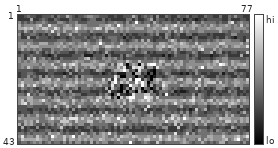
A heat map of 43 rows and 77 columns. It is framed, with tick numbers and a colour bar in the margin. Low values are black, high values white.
Values change most from cell to cell in the centre. No row or column stands out. An odd patch, rougher than its surroundings, sits in the centre. Horizontal stripes repeat 7 times down the table.
